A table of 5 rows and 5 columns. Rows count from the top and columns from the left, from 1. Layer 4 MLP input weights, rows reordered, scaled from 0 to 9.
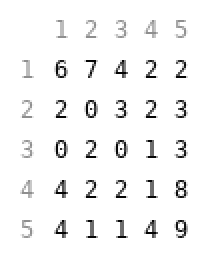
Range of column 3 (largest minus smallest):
4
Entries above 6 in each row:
1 0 0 1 1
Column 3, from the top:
4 3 0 2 1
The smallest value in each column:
0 0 0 1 2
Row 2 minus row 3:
2 -2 3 1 0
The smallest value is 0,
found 3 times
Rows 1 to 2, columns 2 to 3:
7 4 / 0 3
